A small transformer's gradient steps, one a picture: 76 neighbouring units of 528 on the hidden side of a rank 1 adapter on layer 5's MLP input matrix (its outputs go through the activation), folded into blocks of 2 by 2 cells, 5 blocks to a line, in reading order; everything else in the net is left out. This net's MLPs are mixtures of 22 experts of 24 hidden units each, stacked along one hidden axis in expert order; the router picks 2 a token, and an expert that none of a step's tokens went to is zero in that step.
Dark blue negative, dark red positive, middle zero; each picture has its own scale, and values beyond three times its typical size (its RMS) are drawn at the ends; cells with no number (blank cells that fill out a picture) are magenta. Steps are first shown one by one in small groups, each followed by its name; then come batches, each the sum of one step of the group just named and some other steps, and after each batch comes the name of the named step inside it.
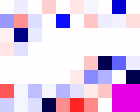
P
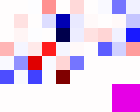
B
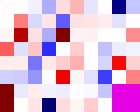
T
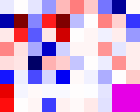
T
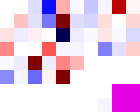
B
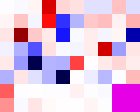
T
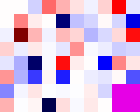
T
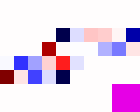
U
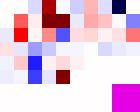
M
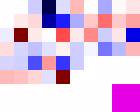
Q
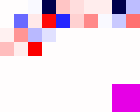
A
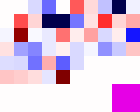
Q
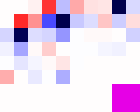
U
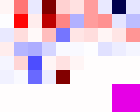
M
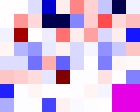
Q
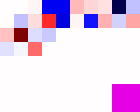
A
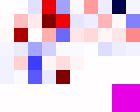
M
